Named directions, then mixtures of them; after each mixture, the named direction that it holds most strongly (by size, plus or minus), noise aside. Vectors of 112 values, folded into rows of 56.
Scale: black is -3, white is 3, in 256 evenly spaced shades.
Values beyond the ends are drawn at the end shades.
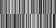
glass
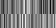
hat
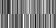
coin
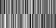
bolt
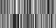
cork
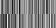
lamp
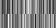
coin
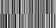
lamp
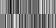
glass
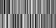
bolt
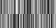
cork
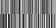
lamp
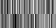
cork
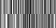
coin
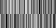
glass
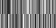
coin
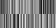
hat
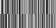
lamp
